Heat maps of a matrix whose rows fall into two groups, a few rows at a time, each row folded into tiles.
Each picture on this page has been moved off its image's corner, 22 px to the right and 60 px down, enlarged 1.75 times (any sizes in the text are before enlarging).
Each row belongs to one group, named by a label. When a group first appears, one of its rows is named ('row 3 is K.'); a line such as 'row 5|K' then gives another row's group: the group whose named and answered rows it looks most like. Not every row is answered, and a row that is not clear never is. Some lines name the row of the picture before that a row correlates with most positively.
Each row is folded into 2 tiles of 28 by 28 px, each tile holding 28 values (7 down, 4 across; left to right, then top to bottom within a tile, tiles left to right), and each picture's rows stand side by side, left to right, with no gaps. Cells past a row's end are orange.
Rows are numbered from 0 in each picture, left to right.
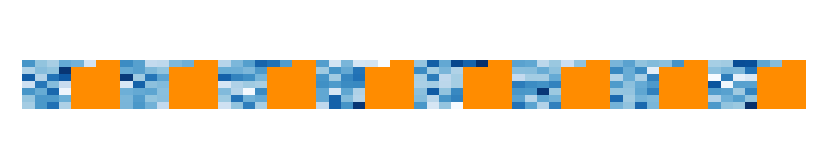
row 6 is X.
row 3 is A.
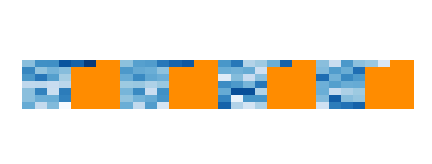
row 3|A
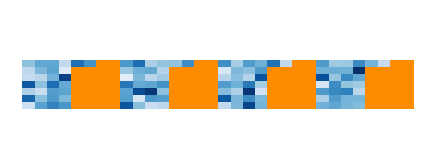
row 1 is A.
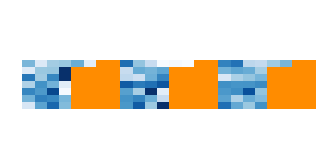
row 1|A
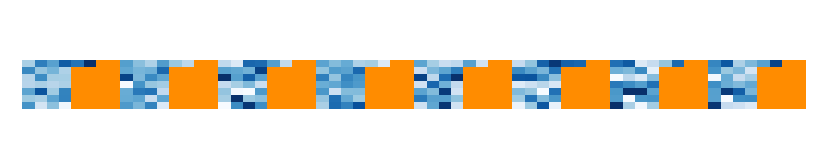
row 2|A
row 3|A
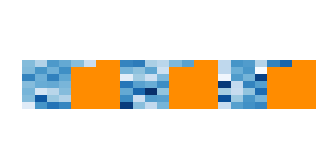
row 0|A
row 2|X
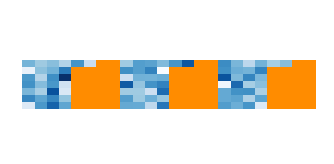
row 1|X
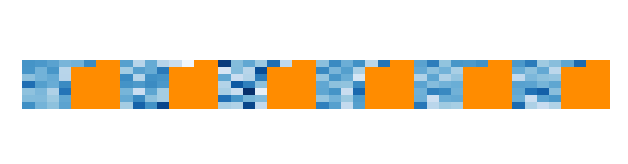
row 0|X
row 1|A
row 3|X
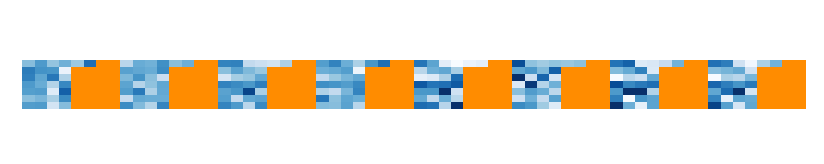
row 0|X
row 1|X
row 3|X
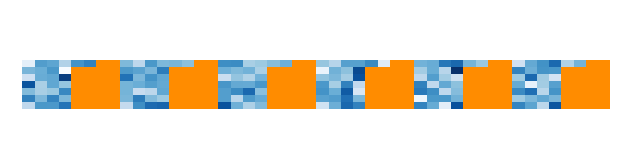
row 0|X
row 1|A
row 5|X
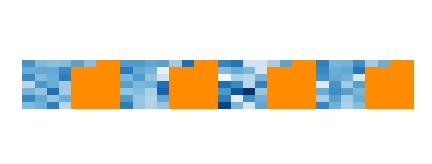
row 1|X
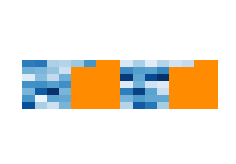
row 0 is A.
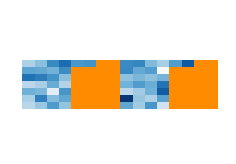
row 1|X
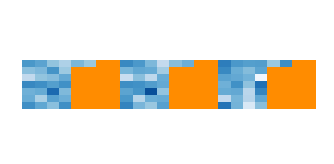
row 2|X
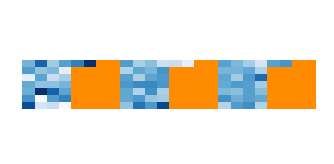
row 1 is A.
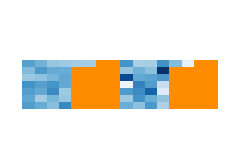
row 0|A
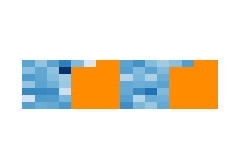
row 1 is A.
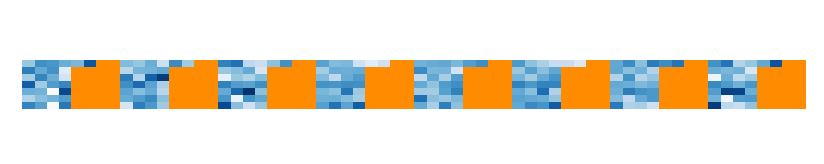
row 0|X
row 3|A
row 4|X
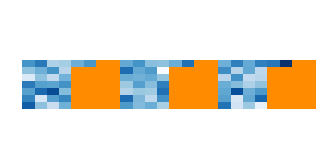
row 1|X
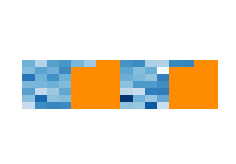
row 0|A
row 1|X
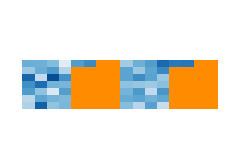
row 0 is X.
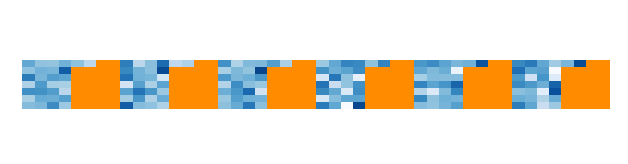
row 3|X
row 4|X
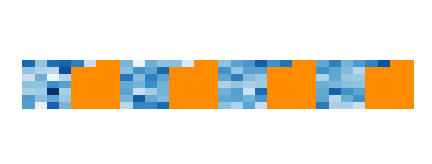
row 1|A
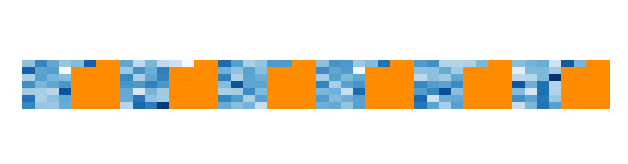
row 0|X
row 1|A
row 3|X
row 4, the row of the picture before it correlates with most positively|3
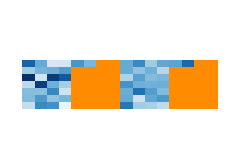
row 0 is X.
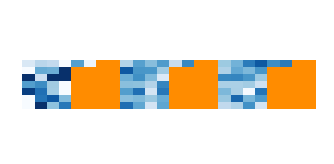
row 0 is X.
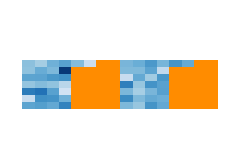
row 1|X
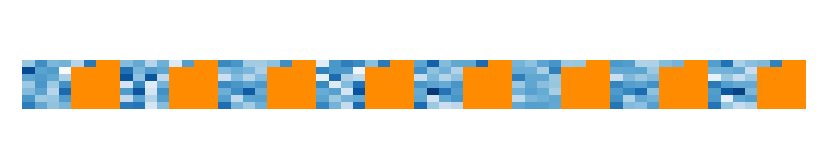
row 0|X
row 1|X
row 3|X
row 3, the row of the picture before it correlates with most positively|1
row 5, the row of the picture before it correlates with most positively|0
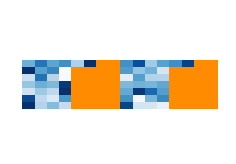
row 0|X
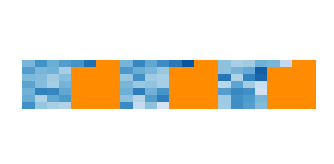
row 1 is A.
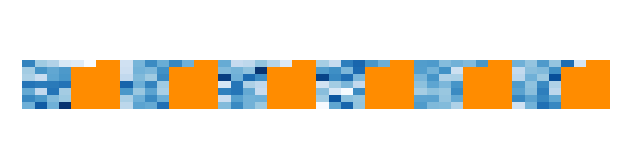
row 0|A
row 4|X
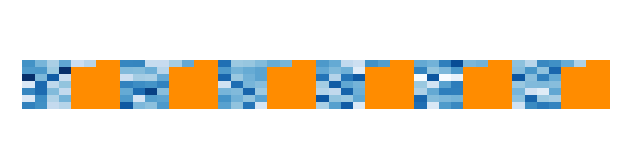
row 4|X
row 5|A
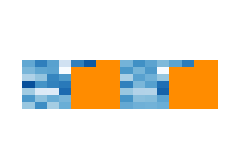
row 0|X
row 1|X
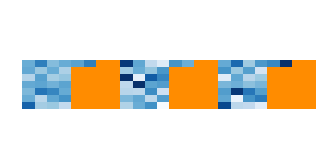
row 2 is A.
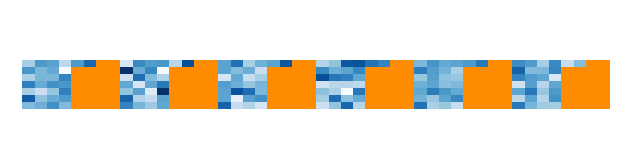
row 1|X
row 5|X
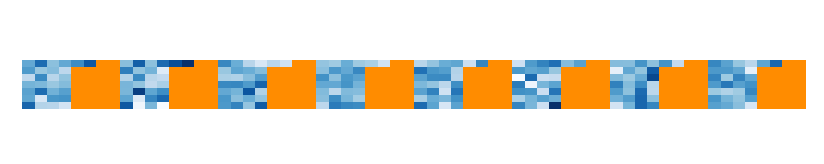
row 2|A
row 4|X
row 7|X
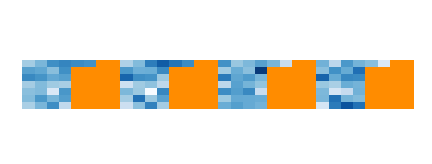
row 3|A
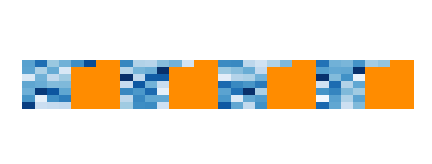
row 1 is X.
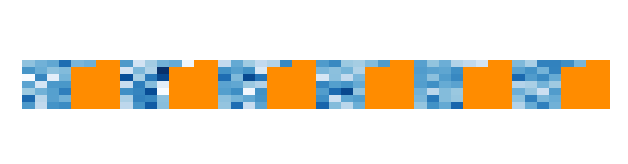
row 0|X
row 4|A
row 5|A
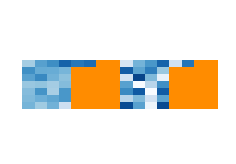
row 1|X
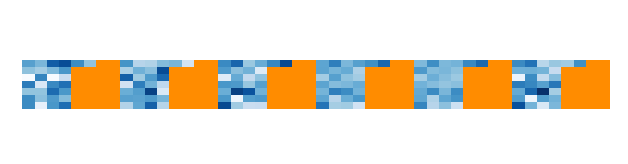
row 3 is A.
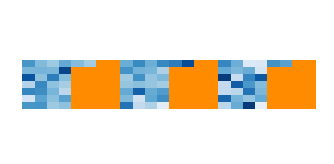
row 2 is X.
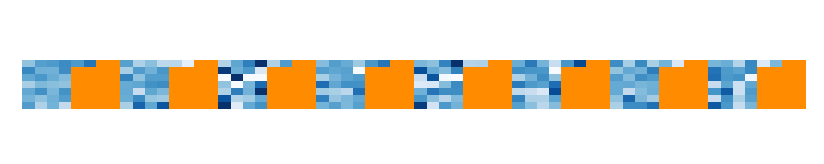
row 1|A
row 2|X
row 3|X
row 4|X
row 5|X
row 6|A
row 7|X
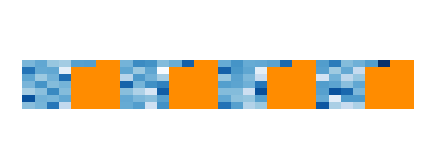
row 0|X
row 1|X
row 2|X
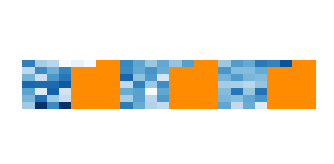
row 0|A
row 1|X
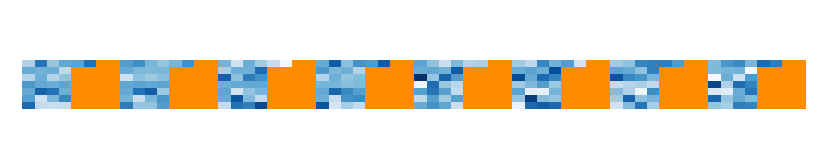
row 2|A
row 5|A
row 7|X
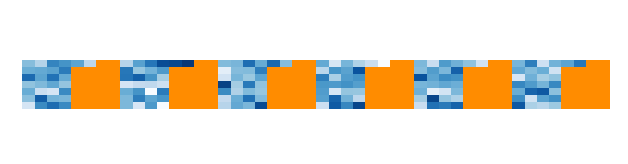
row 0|A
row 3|A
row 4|A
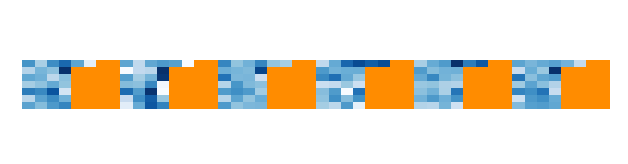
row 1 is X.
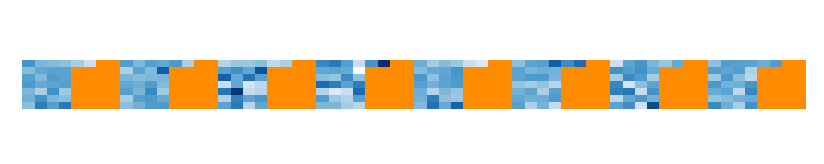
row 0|A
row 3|X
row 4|A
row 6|X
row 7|X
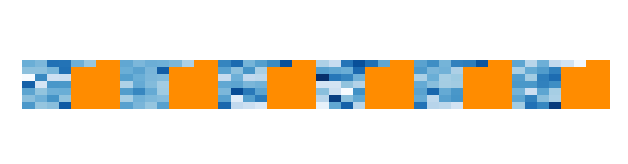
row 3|A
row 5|A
